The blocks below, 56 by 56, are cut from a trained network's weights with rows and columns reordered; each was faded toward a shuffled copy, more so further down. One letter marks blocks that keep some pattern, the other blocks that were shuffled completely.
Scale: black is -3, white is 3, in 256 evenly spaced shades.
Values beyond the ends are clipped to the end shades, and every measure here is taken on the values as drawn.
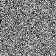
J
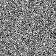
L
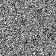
L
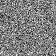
L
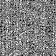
J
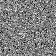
L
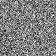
L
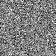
J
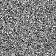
L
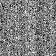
J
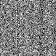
J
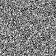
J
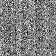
J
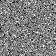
L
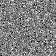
L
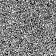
L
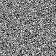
L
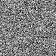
J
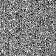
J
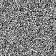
J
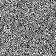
L
